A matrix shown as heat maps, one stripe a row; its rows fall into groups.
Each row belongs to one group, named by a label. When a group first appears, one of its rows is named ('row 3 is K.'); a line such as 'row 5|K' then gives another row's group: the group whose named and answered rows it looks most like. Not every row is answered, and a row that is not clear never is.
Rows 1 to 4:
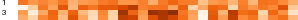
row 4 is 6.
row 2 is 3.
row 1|3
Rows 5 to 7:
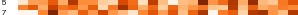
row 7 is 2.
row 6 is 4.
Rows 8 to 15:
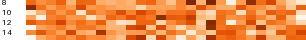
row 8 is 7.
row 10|3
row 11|6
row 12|7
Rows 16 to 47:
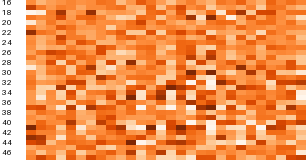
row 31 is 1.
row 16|1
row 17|3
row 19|7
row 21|4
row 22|3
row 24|7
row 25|1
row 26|7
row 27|7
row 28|6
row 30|7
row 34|6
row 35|6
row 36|7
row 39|2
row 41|3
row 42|3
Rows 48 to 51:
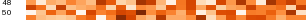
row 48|1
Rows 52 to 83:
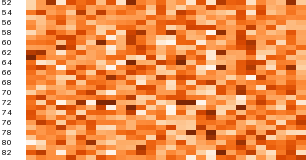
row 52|6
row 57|7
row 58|6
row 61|4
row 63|3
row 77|4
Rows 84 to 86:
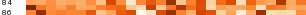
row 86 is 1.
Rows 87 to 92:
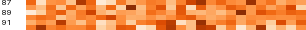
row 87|7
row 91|4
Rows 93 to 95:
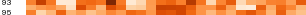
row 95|6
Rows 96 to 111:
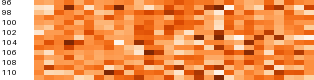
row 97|2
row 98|6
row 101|6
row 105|7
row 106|1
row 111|7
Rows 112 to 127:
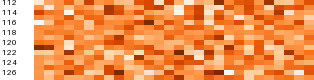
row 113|1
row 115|7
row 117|3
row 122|4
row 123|6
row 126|2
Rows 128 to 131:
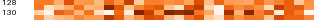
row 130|6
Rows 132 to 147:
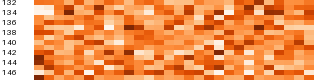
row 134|2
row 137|7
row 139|4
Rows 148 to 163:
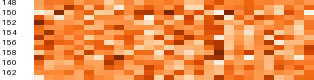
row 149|4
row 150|6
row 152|3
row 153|2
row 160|1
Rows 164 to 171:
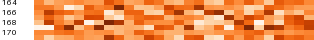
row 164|1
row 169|2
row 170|4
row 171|1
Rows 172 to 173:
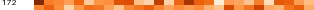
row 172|3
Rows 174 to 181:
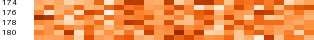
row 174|7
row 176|7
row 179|6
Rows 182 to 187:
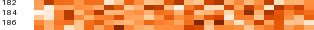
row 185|2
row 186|7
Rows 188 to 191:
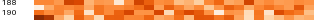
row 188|4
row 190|3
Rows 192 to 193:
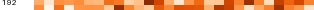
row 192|1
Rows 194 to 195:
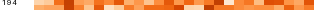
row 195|4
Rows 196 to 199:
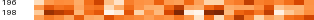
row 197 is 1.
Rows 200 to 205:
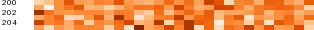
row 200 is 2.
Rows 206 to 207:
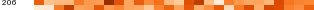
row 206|1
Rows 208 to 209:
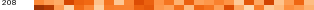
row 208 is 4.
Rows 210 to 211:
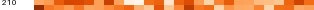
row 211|3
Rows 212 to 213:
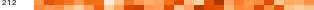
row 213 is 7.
